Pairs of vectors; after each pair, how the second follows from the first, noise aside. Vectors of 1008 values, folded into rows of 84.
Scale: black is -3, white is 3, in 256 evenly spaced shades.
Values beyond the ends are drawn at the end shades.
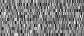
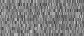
shrunk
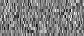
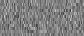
shrunk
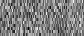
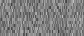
shrunk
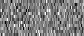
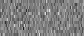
shrunk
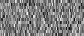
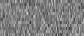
shrunk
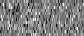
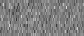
shrunk
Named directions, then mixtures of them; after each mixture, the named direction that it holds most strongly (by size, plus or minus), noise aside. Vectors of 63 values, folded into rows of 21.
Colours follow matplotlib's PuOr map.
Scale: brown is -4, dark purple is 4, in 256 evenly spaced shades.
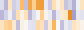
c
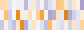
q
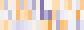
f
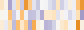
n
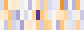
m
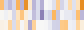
n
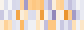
c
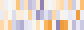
f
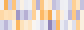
f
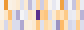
m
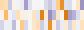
q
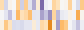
f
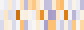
q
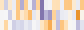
f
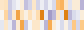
q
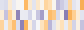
q
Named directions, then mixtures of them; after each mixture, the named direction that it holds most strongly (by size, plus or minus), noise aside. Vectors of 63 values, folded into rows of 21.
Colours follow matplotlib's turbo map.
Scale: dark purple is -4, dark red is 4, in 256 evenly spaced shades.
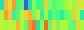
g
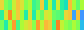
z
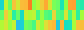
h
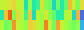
z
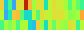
g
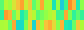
h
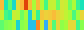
g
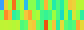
g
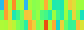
g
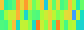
z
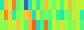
g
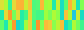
z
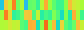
g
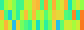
z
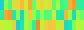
h
